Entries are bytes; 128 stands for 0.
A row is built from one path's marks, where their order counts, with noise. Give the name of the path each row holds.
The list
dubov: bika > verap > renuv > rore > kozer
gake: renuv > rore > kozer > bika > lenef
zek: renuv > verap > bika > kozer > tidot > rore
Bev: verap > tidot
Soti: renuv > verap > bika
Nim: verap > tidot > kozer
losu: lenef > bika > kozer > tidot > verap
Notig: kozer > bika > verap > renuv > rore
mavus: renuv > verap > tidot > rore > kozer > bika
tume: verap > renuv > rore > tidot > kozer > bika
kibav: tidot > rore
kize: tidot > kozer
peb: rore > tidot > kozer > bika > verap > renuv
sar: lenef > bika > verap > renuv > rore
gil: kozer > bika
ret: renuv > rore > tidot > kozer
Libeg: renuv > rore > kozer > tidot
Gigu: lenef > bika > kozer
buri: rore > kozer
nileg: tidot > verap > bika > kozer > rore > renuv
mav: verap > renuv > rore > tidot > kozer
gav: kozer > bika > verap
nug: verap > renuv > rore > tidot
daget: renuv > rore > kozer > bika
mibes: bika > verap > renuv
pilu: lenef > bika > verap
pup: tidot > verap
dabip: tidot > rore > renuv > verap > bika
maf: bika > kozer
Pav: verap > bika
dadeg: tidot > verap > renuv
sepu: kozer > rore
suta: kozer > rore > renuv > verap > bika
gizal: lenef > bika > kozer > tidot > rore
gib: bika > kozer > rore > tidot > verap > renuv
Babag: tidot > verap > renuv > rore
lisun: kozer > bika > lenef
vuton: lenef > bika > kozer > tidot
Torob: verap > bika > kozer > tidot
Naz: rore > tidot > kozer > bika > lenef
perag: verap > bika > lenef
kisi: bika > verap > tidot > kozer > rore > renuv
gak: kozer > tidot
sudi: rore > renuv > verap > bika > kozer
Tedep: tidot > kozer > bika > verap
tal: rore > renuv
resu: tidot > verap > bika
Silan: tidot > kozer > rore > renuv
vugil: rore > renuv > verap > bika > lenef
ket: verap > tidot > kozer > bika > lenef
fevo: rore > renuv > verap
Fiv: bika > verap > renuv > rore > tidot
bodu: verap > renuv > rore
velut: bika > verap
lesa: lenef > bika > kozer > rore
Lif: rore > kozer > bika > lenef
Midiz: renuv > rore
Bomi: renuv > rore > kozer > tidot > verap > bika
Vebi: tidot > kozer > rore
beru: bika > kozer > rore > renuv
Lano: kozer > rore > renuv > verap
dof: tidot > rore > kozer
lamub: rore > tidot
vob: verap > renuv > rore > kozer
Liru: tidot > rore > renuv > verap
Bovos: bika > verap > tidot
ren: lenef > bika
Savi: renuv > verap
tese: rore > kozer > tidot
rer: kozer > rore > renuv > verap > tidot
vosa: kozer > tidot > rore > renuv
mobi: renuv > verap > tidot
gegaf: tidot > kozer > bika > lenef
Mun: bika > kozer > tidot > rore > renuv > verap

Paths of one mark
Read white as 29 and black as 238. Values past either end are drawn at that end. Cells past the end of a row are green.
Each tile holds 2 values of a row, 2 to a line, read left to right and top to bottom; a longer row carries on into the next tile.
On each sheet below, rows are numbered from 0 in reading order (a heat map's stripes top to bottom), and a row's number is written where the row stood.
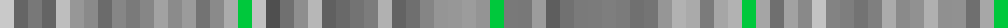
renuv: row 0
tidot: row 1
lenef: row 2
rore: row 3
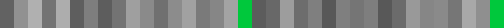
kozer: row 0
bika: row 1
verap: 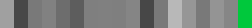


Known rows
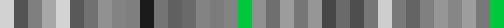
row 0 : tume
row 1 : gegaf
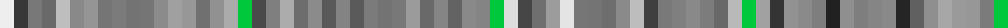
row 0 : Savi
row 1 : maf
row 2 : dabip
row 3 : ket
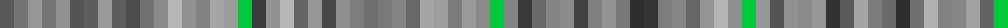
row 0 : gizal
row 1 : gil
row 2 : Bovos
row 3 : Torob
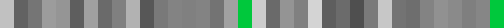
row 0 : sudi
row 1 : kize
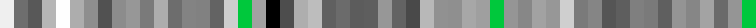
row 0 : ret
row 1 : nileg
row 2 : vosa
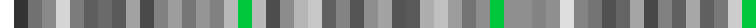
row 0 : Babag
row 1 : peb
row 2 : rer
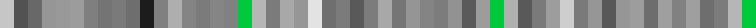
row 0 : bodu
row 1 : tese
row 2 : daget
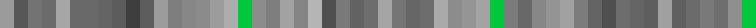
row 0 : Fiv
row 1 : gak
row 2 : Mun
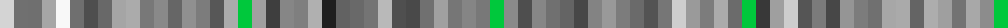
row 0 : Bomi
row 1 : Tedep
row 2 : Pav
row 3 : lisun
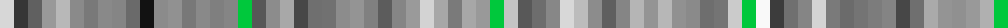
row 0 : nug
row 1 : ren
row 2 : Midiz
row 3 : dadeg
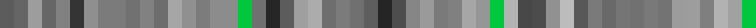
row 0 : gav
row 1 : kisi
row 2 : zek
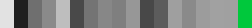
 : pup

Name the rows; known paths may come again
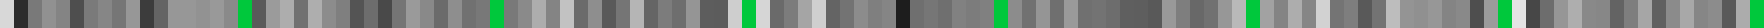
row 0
Bev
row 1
beru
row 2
suta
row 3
tume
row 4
dubov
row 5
buri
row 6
fevo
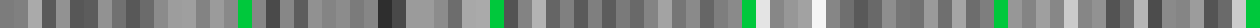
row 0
vuton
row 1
mibes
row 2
maf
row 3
Silan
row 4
Lano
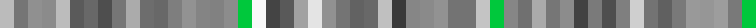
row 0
kize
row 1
Liru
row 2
gegaf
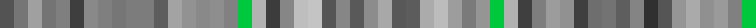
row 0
gav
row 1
peb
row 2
Nim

